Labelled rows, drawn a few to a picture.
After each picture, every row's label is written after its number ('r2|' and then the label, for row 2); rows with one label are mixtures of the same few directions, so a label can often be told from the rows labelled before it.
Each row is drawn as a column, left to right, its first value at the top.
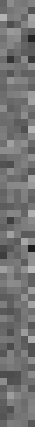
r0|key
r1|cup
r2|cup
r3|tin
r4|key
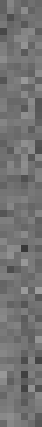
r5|cup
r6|key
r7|key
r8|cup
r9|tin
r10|tin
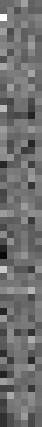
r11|key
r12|tin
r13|tin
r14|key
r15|tin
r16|key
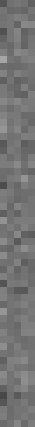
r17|cup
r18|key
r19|tin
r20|cup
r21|cup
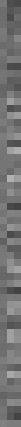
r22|tin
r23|key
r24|key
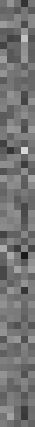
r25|cup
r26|key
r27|key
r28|key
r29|key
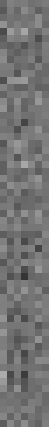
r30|cup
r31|cup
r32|tin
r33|cup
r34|cup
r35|key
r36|tin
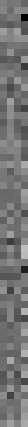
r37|cup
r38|tin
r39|cup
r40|key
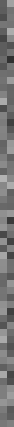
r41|key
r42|cup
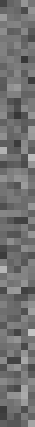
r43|key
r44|tin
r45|tin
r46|cup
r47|tin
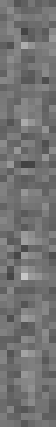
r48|tin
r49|cup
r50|key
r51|cup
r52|cup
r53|cup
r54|tin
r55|key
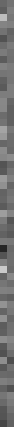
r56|key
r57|tin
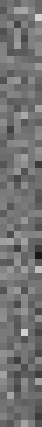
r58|cup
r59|tin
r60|cup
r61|tin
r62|cup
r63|key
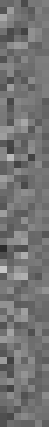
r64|key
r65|tin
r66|cup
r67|cup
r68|tin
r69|cup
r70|tin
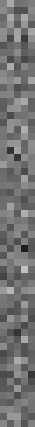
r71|cup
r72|key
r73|tin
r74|key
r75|cup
